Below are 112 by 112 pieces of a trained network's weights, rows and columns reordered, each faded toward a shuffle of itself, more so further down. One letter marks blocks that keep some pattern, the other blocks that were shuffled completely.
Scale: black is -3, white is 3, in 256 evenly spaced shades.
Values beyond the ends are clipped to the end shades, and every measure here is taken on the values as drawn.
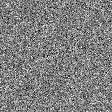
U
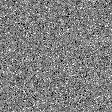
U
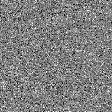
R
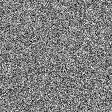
U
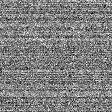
R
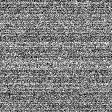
R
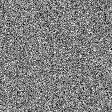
R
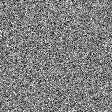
U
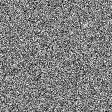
U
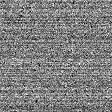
R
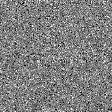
R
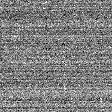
R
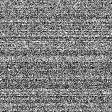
R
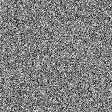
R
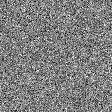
U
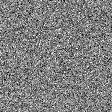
U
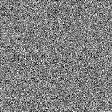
R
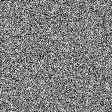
U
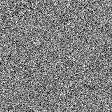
U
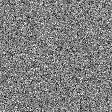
U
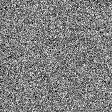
U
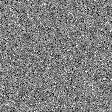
U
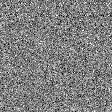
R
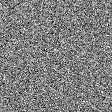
U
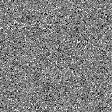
R
